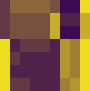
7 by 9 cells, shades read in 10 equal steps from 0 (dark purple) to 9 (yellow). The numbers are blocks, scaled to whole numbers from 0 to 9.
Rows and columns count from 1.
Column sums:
42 16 16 15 15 21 24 22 59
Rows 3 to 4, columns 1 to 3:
2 3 3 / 9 1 2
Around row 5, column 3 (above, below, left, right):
2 1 2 1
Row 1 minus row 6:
-7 3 3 3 3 2 -6 -5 0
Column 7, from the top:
0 1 0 6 6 6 5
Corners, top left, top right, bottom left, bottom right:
2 9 9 9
